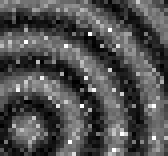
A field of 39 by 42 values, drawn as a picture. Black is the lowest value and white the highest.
Rings spread out from the bottom left. No row or column stands out. No overall slope runs across the table. On average the colour sits 30% of the way up the scale. The ninth with the lowest average is the bottom left.
